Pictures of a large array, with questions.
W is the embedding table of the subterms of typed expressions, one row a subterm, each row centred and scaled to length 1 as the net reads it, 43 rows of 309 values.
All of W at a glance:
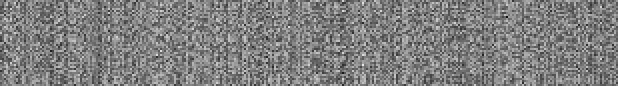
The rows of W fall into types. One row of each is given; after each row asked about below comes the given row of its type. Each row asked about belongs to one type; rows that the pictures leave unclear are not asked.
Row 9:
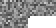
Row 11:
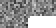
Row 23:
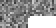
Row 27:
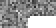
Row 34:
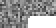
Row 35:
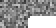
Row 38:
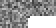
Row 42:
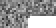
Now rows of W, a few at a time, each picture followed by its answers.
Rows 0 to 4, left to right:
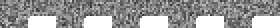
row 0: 34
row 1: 27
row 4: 35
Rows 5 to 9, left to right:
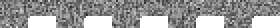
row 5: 23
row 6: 27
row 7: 11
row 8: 35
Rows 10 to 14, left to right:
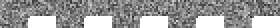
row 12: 34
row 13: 9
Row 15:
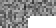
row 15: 38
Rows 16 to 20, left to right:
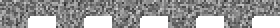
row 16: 27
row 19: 35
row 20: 35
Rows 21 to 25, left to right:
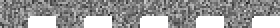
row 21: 11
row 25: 9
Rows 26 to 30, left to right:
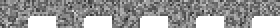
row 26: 34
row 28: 34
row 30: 27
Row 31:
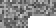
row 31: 35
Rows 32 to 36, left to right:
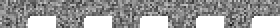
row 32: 27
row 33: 11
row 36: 9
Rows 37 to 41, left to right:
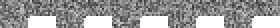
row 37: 42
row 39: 34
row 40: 38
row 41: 38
